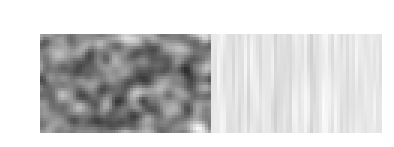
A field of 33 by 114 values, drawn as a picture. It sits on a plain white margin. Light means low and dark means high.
The table splits into one row of 2 panels. Panel 1,1: middling, blotchy, strong in contrast. Panel 1,2: very low, streaked downward, faint in contrast.
